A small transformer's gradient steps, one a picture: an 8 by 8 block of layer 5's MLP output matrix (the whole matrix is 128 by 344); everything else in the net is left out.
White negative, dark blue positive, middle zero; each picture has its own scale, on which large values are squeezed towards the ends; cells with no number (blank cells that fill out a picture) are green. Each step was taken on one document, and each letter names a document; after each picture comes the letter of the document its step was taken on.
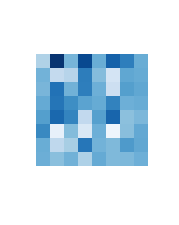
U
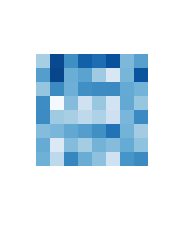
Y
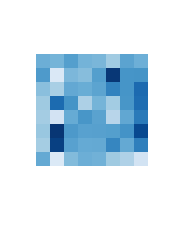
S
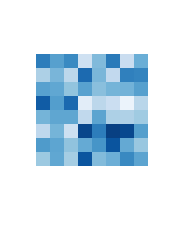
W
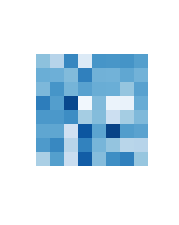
W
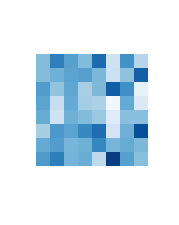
Y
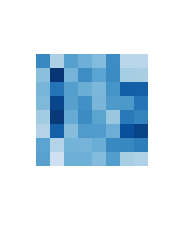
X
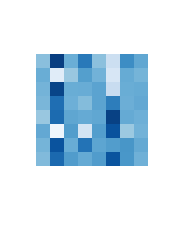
U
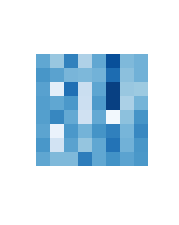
U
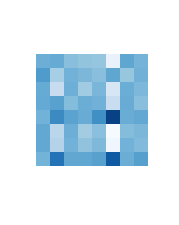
U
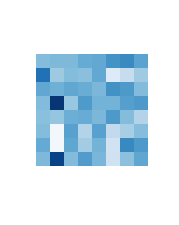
X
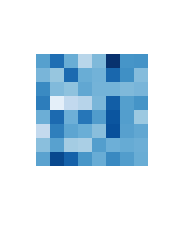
S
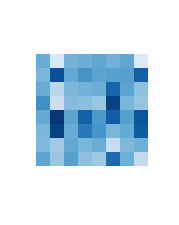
S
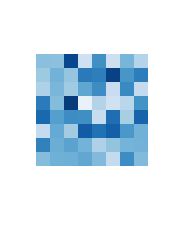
W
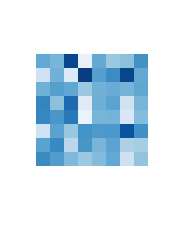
W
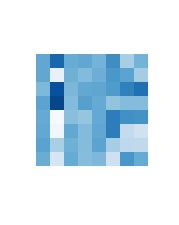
X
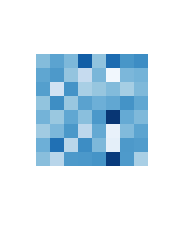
U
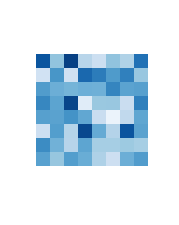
W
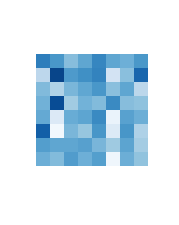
S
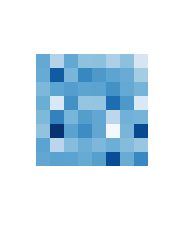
S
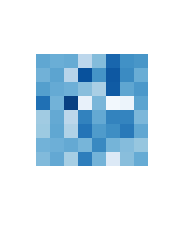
W
